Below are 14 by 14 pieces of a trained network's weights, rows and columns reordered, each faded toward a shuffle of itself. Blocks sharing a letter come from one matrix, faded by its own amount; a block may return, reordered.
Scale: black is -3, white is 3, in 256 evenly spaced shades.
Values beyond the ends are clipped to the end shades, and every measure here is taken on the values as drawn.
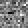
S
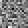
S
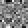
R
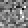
S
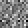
R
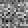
S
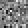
S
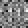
R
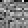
R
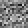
S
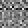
R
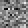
R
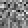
S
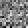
S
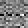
R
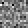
S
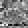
R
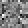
R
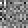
R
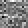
S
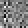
R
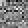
R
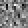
R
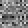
R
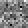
S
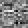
R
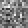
S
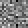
S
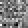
S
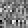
R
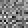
R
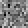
S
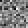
R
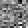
R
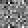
R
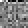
R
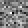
S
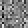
R
